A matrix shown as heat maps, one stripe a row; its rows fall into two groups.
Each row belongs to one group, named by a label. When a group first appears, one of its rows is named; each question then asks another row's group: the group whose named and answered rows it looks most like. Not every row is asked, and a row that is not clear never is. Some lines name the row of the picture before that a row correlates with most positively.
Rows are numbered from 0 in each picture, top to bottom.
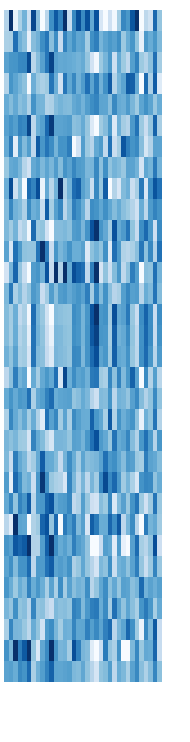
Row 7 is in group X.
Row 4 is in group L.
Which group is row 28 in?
L
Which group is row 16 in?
L
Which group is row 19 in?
X
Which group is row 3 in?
X
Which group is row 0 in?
X
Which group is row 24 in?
X
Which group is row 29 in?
X
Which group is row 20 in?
L
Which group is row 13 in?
X
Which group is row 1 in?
X
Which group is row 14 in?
L
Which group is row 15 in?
L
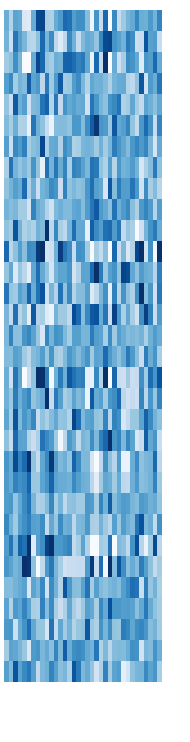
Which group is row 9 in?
L
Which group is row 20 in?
X
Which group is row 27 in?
X
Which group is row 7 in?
X
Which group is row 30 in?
X
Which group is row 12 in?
L
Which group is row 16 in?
X
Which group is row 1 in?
X
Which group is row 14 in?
L
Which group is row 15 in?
X
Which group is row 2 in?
X
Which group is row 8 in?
X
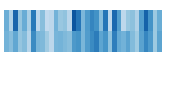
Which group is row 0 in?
L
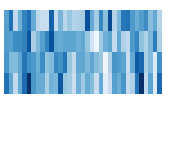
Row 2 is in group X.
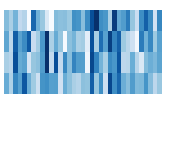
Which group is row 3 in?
X
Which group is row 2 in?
X
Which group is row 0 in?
L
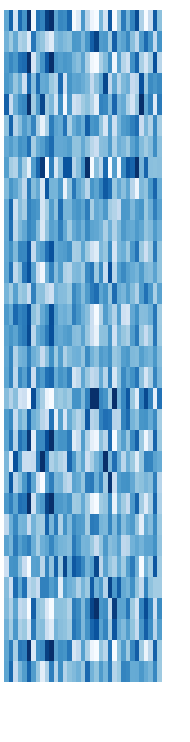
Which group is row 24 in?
X
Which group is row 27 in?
X
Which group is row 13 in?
L
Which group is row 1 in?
L
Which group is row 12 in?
X
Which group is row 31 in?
X
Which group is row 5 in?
X
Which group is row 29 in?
L
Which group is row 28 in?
L
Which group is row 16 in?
X
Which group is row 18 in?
L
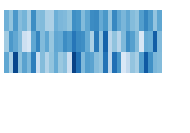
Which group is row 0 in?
L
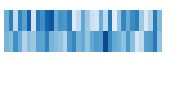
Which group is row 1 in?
X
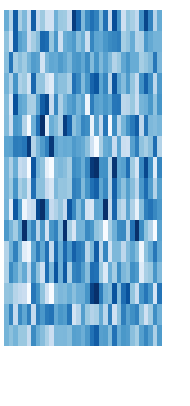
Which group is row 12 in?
X
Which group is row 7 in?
L
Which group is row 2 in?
X
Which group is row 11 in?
X
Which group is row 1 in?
X
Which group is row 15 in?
L
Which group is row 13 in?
L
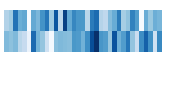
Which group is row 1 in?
L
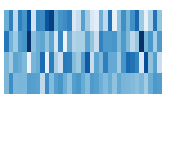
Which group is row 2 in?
X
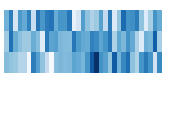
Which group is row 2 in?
L
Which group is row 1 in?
X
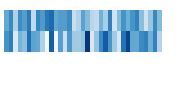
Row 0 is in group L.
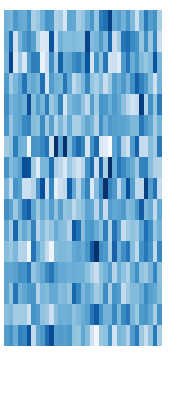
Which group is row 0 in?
X
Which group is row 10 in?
L
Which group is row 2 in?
X
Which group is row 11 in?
L
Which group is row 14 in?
L
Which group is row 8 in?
X
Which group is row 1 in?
X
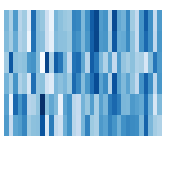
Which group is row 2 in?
X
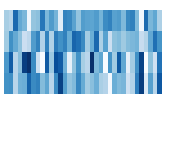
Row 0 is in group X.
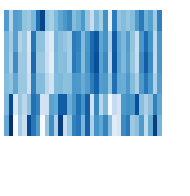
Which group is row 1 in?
L
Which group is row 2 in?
L
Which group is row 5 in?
X
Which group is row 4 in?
X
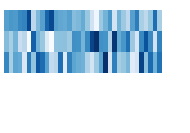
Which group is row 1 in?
L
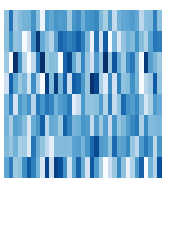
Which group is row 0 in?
X
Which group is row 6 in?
L
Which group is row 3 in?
X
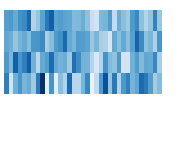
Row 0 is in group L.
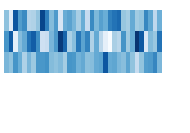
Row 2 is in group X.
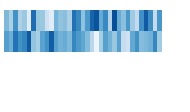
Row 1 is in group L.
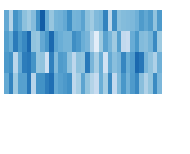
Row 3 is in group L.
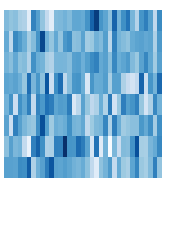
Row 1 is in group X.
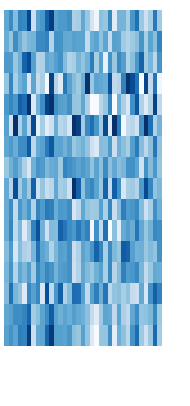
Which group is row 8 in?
L
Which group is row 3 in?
X
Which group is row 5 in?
L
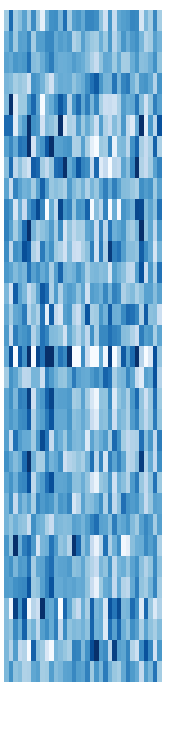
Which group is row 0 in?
X
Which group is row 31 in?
X
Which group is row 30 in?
L
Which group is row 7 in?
X
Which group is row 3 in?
L
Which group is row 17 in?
X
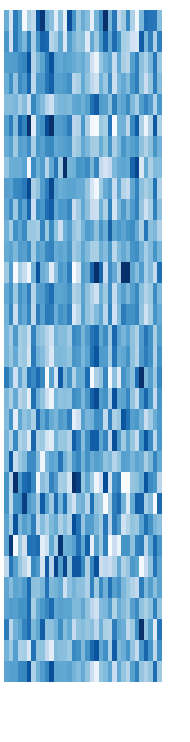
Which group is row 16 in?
L
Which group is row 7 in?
X
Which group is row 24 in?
L
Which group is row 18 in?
L
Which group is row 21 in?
X
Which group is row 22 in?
L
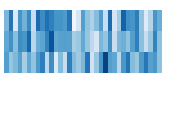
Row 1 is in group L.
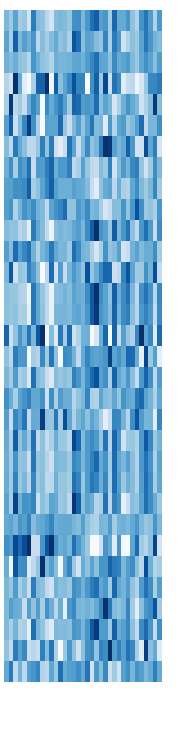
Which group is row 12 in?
X
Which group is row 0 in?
L
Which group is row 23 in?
L
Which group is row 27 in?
L
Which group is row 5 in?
X
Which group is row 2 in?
L
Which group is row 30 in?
X
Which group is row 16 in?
X
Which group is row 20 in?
L
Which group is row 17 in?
L
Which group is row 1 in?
L
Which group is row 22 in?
L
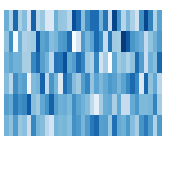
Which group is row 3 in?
X
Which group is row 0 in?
L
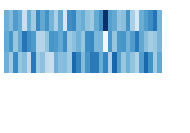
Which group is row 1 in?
X
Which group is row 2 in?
L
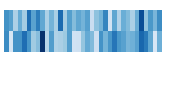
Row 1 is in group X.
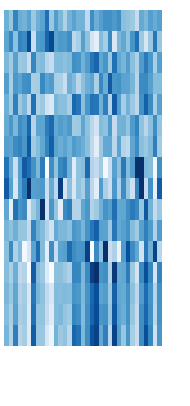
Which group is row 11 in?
X
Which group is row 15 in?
L
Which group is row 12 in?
L
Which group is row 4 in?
L
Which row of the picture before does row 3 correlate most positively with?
1
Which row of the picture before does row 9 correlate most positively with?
1
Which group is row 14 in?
L
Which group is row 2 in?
L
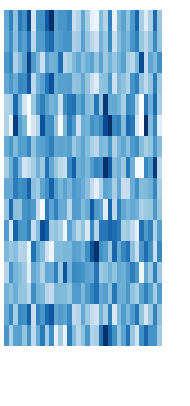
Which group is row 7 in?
X
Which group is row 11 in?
L
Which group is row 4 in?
X
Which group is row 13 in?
L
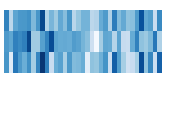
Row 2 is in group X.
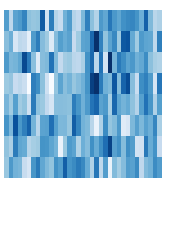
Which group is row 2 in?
X
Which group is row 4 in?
L
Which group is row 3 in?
L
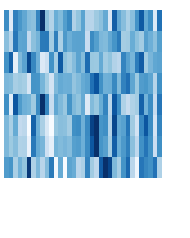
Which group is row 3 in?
L
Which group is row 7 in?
X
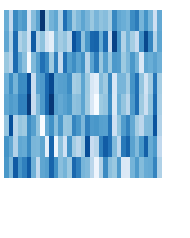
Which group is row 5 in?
X
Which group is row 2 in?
X
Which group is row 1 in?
L
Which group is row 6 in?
X
